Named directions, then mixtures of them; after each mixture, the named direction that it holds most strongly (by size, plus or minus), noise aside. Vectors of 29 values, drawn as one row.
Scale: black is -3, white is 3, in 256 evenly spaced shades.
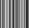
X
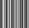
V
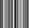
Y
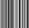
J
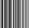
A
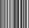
J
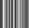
Y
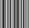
V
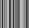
X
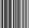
A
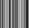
X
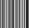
X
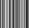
X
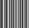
V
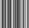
V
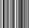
Y
